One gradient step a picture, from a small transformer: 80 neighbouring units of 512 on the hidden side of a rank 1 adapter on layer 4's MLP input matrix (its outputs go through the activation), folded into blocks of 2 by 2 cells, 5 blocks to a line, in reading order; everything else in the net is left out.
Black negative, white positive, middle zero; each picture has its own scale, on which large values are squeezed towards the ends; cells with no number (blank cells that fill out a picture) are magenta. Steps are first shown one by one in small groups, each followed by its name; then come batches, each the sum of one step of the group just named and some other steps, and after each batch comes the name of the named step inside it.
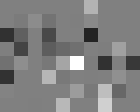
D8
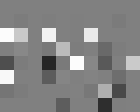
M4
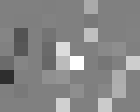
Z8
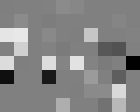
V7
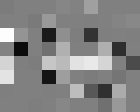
V7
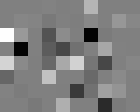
D8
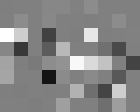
V7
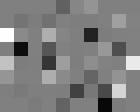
Z8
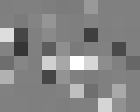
D8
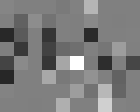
D8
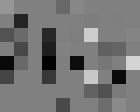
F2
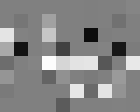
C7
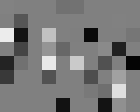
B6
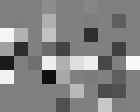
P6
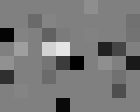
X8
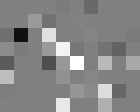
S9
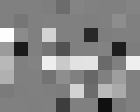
C7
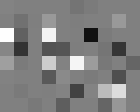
F2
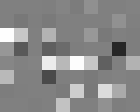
C7
